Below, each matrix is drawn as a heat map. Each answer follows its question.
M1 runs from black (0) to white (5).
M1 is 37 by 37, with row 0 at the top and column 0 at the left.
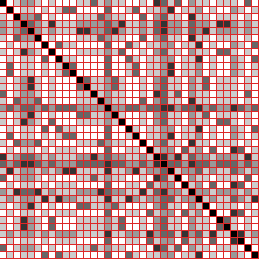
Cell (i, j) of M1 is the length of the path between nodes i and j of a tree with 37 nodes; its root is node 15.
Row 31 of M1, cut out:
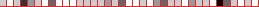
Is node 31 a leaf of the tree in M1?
yes
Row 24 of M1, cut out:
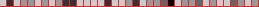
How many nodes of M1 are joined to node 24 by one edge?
5
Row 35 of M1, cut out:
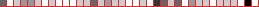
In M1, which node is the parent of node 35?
22
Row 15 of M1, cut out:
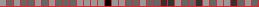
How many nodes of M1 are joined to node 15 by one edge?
4
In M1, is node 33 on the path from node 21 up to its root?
yes
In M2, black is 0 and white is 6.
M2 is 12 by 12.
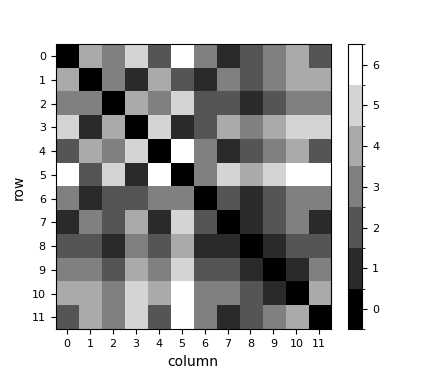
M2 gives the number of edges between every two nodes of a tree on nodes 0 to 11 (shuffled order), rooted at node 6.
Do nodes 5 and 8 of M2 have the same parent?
no
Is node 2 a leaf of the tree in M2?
yes
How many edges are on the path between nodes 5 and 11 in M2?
6
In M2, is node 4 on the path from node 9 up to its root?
no
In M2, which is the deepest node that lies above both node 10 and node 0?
8
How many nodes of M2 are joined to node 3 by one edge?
2
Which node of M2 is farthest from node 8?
5
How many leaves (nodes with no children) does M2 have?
6
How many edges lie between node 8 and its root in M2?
1
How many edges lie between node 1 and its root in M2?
1
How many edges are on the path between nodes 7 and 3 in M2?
4
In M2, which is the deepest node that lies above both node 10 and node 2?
8
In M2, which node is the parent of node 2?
8
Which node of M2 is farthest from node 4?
5
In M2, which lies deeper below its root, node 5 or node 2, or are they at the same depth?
node 5
